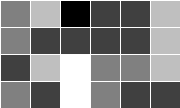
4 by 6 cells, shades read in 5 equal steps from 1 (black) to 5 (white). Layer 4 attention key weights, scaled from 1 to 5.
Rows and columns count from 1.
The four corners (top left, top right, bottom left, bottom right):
3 4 3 2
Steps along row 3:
up up down same up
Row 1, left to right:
3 4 1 2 2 4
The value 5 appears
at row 3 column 3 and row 4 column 3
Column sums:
11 12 13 10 9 14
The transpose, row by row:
3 3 2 3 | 4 2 4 2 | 1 2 5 5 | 2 2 3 3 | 2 2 3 2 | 4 4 4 2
